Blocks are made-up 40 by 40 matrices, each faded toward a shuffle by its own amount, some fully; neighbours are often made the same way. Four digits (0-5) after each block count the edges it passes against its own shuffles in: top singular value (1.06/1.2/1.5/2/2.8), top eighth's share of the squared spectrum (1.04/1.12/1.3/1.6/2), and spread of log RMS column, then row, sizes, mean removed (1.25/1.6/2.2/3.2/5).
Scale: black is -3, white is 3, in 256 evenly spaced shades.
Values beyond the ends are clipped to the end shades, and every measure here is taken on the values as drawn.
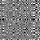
4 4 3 3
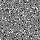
1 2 0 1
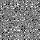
2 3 0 2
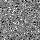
1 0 0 0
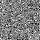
2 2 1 0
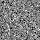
1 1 0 0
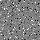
0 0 0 0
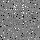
1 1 0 0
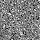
0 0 0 0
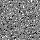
0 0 0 0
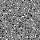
0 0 0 0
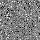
1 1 0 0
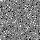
0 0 0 0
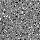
0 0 0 0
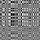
5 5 4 4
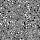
1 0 0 0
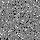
0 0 0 0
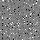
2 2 1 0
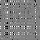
4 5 3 3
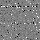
3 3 0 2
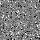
2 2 1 0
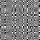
4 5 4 3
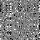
3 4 2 1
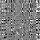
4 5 3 2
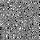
3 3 1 2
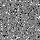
0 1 0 0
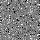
2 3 1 0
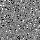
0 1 0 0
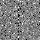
2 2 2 0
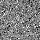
0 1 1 0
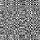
4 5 2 3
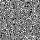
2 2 0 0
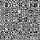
4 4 2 2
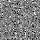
3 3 1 0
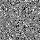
2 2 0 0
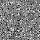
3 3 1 1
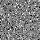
1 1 0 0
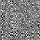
4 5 3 2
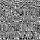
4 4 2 2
